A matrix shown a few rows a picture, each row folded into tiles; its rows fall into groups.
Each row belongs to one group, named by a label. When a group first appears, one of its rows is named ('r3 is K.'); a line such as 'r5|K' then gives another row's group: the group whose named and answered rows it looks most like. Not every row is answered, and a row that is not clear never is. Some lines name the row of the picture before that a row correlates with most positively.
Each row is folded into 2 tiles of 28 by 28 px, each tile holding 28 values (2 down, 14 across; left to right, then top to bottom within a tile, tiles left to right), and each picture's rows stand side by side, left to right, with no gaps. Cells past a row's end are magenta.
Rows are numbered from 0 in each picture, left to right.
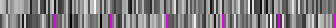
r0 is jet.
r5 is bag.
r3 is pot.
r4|bag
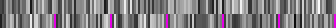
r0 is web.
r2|bag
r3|jet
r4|jet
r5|web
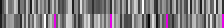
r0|web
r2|pot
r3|pot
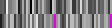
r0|web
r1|bag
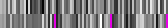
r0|jet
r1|web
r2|pot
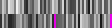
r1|pot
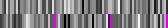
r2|pot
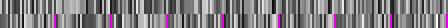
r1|jet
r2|bag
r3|web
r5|web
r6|pot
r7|web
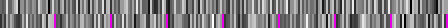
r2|bag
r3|web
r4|pot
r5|pot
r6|pot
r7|jet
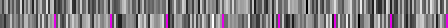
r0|pot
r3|web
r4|jet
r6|bag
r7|pot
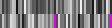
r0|bag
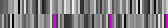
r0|bag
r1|jet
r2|bag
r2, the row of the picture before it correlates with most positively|1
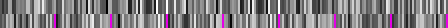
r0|web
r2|bag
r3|web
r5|bag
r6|jet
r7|pot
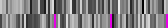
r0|jet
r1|bag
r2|web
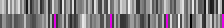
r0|jet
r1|pot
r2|jet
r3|bag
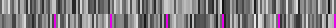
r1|bag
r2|jet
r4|web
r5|web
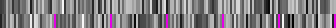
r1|pot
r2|jet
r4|jet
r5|bag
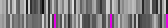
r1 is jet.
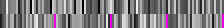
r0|web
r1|jet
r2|bag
